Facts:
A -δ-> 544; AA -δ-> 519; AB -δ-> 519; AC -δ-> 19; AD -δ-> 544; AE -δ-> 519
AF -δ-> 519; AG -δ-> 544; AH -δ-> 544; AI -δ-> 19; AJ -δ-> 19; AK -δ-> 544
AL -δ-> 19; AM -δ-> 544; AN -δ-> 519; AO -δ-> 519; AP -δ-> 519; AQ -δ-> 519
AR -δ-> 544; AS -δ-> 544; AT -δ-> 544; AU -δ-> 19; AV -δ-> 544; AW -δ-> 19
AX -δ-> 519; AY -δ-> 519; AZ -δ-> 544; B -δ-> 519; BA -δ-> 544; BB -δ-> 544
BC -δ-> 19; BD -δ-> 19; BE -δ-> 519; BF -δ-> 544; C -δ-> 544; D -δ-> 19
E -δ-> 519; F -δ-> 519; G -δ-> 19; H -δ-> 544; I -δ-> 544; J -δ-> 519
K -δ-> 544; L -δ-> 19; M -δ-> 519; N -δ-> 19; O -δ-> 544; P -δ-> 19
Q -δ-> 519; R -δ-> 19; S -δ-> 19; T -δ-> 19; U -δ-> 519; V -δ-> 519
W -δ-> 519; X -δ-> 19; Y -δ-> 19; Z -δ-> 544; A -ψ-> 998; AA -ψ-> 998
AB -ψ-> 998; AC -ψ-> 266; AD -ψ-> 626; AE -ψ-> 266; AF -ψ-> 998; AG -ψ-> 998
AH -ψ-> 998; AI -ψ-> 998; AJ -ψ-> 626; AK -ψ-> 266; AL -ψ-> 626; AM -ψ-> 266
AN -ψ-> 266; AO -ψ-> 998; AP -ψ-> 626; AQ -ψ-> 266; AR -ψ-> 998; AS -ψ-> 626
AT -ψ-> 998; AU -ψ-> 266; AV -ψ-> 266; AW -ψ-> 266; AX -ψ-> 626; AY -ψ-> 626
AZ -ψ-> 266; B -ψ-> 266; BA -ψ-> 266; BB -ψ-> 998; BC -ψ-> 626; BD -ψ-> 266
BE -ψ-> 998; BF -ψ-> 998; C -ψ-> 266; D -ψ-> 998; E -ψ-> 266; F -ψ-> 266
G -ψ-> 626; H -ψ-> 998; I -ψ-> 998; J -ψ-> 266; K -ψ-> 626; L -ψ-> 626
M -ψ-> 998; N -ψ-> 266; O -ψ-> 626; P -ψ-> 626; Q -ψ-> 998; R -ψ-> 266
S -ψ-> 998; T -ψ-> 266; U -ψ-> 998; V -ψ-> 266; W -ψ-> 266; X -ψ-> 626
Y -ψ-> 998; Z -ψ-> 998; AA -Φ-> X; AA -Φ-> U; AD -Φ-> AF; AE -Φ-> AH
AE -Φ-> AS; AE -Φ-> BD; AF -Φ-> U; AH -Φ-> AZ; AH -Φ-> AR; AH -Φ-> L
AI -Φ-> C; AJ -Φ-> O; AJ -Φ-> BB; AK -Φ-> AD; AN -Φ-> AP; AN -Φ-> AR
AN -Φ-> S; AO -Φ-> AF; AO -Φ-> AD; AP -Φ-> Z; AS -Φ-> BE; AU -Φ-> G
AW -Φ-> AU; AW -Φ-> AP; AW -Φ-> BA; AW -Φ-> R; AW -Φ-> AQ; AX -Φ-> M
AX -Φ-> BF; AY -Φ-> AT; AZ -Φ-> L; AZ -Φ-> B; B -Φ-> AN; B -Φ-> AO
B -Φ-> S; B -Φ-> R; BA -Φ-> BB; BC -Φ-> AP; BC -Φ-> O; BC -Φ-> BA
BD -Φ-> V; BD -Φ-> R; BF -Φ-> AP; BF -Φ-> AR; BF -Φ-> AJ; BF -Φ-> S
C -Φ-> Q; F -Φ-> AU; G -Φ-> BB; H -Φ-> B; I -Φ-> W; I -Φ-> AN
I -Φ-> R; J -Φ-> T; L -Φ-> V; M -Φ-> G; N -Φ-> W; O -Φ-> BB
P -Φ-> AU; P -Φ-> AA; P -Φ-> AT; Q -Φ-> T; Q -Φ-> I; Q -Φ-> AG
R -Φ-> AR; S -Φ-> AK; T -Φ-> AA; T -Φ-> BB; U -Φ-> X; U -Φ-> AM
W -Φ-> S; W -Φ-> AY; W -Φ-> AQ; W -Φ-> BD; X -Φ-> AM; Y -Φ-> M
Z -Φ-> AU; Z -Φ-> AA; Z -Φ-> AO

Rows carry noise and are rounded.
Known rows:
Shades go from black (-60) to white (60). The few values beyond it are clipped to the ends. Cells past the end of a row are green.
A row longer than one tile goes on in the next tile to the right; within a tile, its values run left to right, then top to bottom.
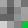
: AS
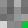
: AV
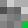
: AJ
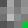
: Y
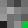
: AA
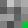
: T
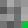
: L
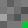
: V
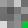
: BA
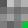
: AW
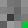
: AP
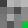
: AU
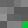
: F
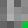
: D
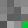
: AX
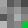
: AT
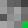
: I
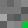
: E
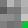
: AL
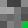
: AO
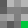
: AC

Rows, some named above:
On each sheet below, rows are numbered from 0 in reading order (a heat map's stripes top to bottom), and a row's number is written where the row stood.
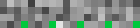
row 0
T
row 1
AU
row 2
AD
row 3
BF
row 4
AR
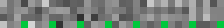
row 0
BB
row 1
BA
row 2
M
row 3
AP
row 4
AY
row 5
AW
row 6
P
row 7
AI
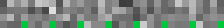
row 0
N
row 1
G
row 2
BD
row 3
AM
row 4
AO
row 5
C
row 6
BC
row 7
AZ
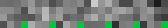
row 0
B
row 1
AR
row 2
AN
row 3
R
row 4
AF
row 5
Q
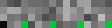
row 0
U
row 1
W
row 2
S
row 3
Z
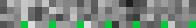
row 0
X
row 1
O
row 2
BF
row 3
AK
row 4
Q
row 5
BD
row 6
AZ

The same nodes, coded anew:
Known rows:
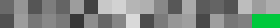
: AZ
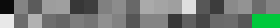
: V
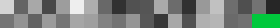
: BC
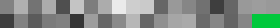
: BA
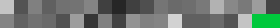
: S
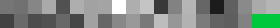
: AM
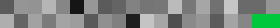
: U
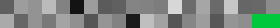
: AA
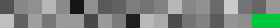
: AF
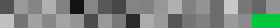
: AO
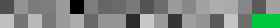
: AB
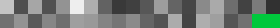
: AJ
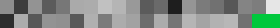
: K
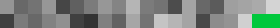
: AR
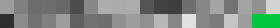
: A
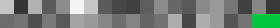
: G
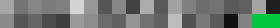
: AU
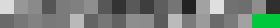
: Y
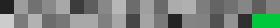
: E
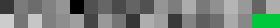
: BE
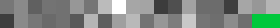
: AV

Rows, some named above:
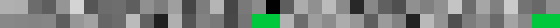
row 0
AW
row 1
M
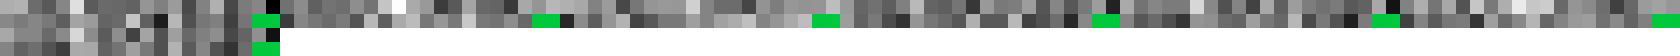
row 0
AW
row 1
AV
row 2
Z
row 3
R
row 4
AU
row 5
BA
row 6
T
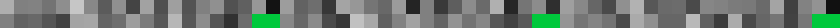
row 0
T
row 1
AC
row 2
N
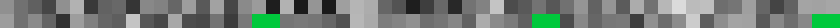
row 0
BD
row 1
AL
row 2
AK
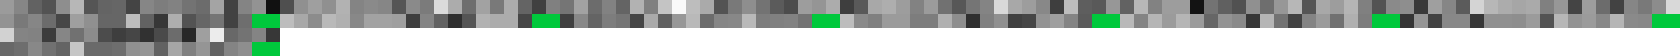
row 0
N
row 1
AX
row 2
C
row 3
AP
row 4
Q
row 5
AD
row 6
AI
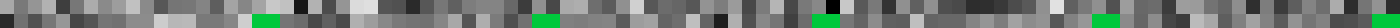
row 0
BB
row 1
X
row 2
AW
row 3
D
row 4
AC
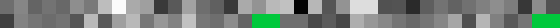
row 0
AV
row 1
X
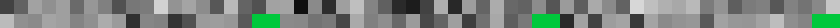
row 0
AY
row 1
L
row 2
O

